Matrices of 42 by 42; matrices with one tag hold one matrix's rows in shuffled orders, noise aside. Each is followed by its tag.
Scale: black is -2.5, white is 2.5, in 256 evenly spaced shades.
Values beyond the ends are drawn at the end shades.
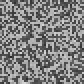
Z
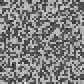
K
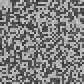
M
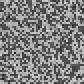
K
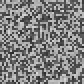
Z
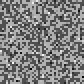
K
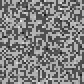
Z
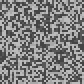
Z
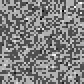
M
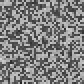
M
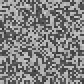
K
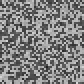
M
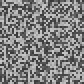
Z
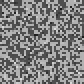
M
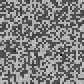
K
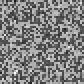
Z
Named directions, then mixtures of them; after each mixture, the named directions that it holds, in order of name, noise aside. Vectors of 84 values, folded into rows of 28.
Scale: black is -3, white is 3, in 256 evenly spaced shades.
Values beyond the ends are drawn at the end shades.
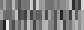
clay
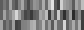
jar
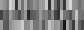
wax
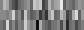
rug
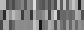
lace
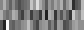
clay, rug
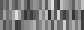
jar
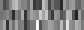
rug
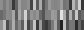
clay, rug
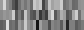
rug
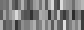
jar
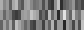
jar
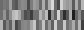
jar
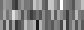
jar, rug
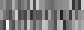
clay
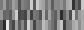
clay
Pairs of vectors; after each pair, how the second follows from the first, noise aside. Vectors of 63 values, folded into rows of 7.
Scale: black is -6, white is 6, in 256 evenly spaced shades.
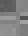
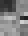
scaled up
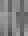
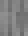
shrunk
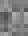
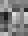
scaled up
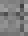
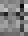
scaled up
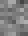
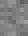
shrunk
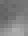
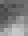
scaled up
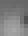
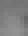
shrunk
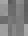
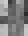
scaled up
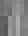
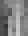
scaled up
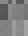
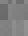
shrunk
